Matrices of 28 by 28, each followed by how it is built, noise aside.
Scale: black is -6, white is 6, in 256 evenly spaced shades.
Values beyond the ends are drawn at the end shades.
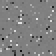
sparse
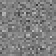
low rank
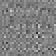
low rank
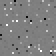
sparse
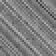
Toeplitz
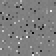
sparse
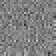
low rank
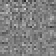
low rank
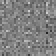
low rank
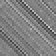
Toeplitz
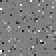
sparse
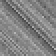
Toeplitz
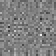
low rank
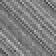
Toeplitz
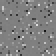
sparse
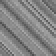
Toeplitz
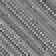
Toeplitz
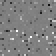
sparse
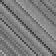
Toeplitz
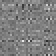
low rank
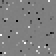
sparse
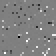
sparse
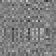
low rank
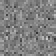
low rank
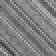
Toeplitz
